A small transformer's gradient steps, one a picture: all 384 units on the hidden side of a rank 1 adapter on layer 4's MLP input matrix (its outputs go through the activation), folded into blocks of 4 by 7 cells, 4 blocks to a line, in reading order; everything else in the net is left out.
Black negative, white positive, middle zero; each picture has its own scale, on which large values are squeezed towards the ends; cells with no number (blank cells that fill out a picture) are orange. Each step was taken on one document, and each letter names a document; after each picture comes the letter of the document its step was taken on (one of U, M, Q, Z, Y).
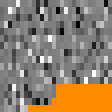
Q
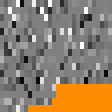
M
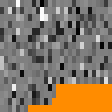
Q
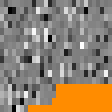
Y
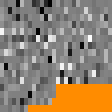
M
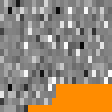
Y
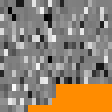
M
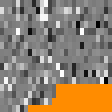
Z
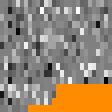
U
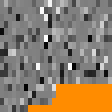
M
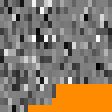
M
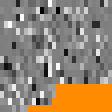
U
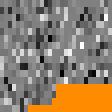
Z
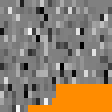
Z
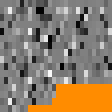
Z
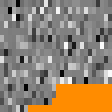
Y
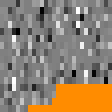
Q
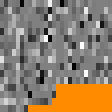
M
